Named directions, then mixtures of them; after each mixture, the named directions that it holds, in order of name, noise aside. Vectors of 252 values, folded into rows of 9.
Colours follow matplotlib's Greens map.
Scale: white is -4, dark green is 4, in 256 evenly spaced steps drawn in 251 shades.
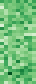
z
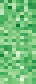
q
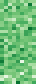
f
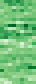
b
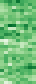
b, z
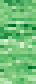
b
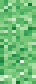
f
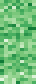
b, f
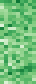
b, z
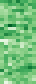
b, z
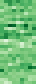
b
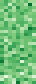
f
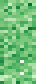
f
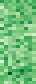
z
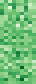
q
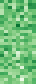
q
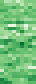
b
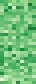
f, q
